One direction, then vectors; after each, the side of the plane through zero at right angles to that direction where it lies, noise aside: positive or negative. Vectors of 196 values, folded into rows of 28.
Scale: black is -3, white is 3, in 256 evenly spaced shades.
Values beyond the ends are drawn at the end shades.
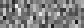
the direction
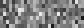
positive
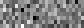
positive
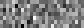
negative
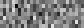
negative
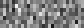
positive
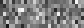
positive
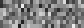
positive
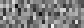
negative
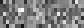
positive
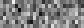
negative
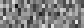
negative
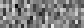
negative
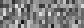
positive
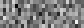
negative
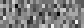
negative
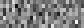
negative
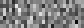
positive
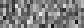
positive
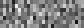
positive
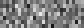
positive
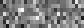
positive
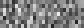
positive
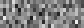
negative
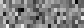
negative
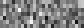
positive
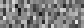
negative
